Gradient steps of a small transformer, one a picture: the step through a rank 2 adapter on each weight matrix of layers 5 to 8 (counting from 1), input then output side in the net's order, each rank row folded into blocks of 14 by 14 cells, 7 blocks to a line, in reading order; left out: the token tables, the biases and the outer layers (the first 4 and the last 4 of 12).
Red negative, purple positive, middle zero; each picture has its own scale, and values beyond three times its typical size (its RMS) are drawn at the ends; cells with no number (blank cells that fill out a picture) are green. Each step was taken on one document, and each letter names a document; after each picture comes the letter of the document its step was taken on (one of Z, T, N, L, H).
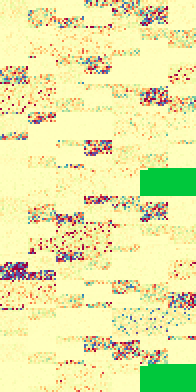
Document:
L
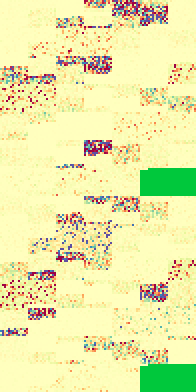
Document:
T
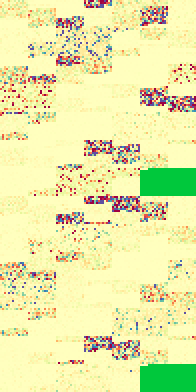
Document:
T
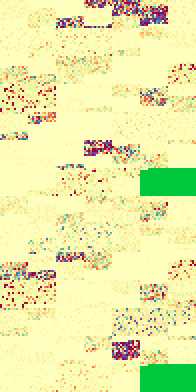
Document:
T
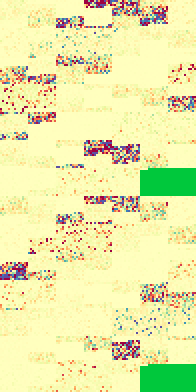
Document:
T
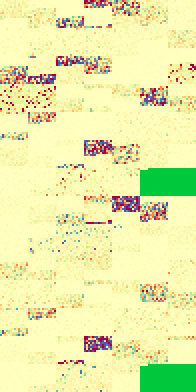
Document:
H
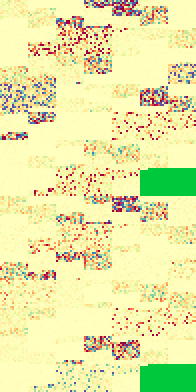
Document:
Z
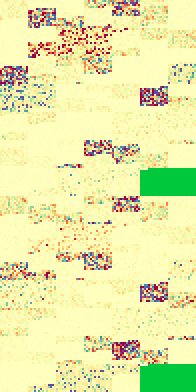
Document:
Z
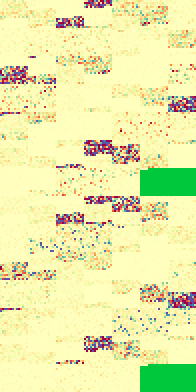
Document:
H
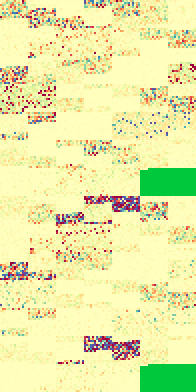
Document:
L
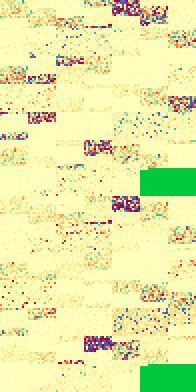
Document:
H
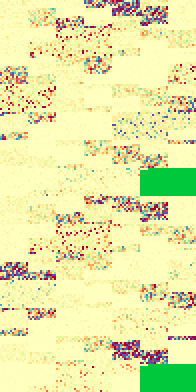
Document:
L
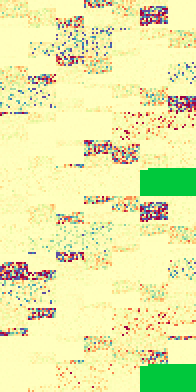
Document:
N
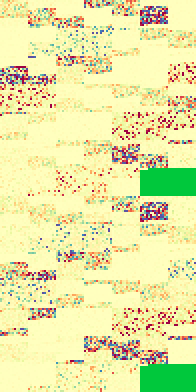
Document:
N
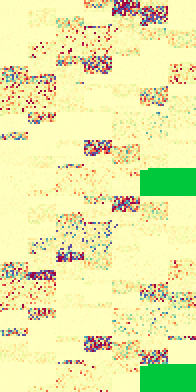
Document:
L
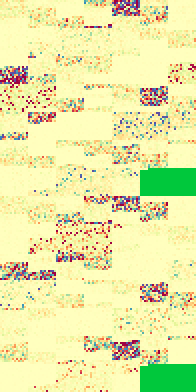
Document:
L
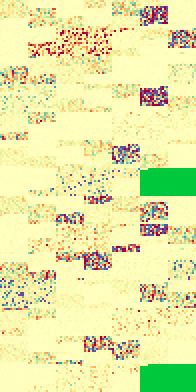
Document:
Z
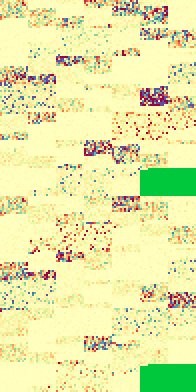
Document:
Z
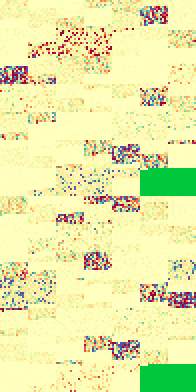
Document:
Z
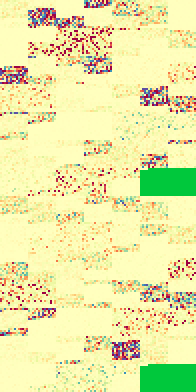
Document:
N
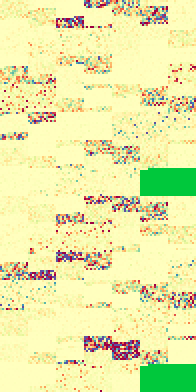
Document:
L
